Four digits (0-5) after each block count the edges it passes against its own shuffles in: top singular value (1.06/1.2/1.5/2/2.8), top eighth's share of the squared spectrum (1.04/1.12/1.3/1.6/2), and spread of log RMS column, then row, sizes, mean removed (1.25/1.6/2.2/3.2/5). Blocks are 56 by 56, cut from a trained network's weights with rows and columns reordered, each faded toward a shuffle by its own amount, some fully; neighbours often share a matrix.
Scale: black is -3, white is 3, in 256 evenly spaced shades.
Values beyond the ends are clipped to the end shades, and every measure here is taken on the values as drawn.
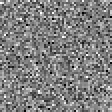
0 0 0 0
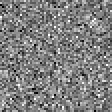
1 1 1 0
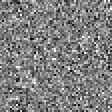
2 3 1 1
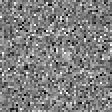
1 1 0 0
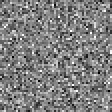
0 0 0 0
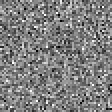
0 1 0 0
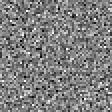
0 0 0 0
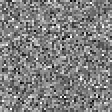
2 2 0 1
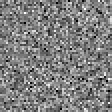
2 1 0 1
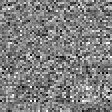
4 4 1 3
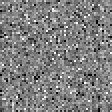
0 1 0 0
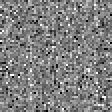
1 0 0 0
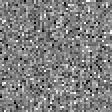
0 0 0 1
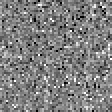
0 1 0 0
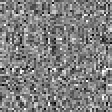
3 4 2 2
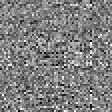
3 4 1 2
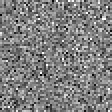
1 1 0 0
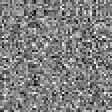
3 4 2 2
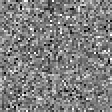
1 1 0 0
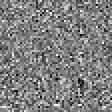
2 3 2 2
